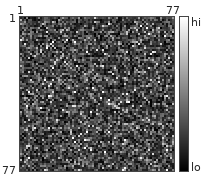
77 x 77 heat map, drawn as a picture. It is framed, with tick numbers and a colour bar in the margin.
Mirror symmetry: none. Histogram: skewed, a long tail of high values. Grain: fine. Seam: none. Average level on the scale: 30%. Stripes: none. Odd rows or columns: none.
